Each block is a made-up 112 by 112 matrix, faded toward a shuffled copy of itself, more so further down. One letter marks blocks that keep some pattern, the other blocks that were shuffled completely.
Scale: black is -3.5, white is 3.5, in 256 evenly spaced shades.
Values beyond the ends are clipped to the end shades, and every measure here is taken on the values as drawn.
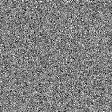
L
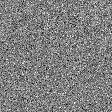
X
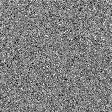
X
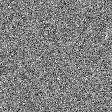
X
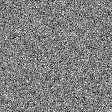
X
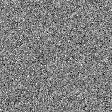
L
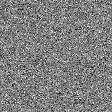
L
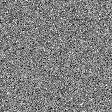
X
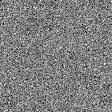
L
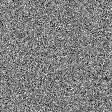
X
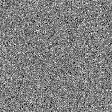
L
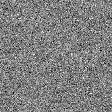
L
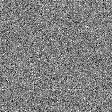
L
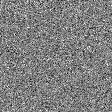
X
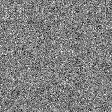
L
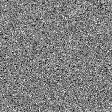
L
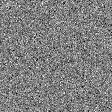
L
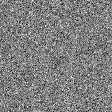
L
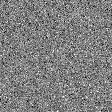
X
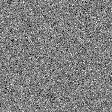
L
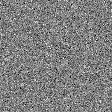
X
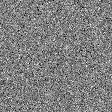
X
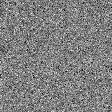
L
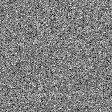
L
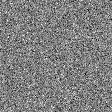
X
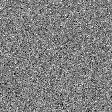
L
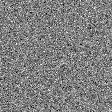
X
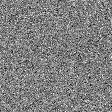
X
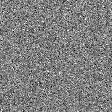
L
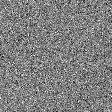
L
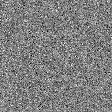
L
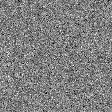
L
